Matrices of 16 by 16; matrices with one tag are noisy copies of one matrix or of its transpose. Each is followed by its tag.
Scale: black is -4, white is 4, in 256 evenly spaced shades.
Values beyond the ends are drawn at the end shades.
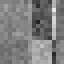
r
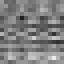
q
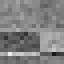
r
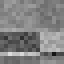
r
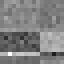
r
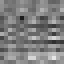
q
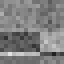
r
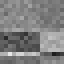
r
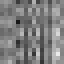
q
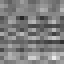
q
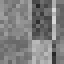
r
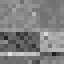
r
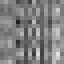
q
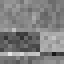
r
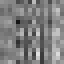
q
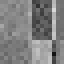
r
